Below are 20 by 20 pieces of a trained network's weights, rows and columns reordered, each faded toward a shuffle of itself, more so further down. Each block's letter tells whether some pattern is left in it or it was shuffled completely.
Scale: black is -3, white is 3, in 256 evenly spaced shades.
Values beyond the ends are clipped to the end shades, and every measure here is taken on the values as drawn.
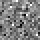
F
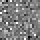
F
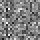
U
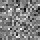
U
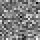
U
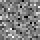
F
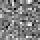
U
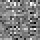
U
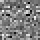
U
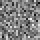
F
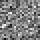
U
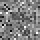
F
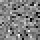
F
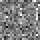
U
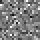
F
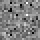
F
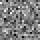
F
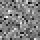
F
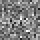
F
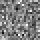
F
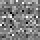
U
